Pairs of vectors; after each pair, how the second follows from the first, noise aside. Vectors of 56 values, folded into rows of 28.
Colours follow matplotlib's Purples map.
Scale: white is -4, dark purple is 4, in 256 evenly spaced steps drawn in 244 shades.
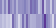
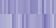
shrunk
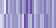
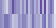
shuffled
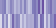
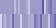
partly zeroed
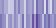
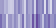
copied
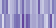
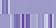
partly zeroed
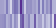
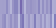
shrunk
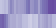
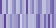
shuffled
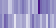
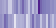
copied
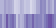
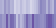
copied
